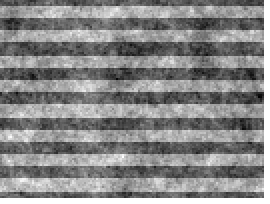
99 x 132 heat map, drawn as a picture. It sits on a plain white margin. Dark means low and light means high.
On average the colour sits 50% of the way up the scale. Horizontal stripes repeat 8 times down the table. Streaks run across, left to right.
